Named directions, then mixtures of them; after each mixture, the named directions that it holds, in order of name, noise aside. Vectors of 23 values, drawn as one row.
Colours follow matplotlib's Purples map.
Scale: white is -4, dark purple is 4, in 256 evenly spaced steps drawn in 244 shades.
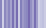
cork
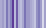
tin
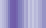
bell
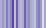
tin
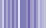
cork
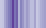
bell, cork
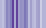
bell, cork, tin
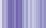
bell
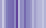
bell, cork, tin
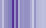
bell, cork, tin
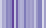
tin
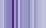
bell, cork, tin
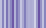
cork, tin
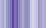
bell, tin
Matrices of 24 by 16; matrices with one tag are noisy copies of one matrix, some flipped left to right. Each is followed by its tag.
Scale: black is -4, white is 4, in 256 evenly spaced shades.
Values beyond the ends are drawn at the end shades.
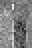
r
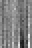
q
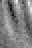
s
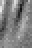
s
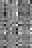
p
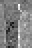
r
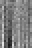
q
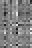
p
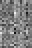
p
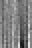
q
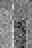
r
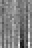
q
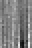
q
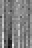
q
